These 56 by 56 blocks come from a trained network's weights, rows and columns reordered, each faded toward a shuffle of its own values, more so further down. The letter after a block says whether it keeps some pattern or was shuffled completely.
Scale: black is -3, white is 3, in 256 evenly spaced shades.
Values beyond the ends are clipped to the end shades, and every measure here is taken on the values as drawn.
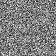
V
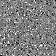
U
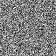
V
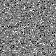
U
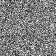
V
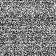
U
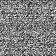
U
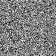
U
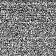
U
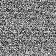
U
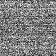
U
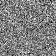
V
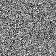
V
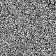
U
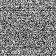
U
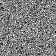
V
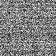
U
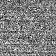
U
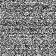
U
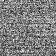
U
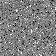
V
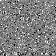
U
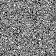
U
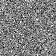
V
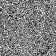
V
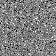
V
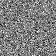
V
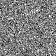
V
